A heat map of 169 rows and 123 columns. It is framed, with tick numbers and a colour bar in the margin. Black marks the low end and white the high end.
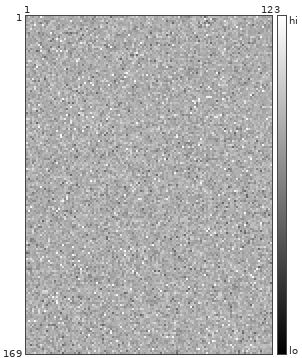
Average level on the scale: 70%. Stripes: none. Histogram: heavy tails on both sides. Slope: none. Grain: fine. Mirror symmetry: none.
